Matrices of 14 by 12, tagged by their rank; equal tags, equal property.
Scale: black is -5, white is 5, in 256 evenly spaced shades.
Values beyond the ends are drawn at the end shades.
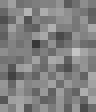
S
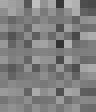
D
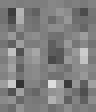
D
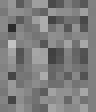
D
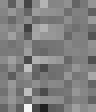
D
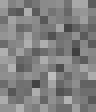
S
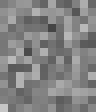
S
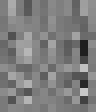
D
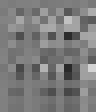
D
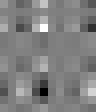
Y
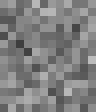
S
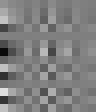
Y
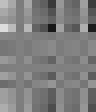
Y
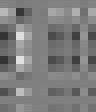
Y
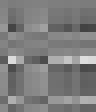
Y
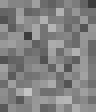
S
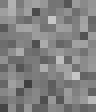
S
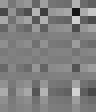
Y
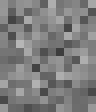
S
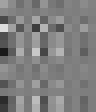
Y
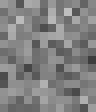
S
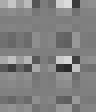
Y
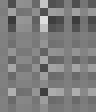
Y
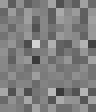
D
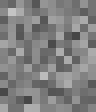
S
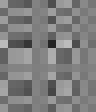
Y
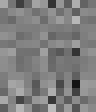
D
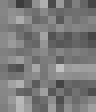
D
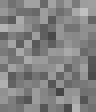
S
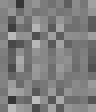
D
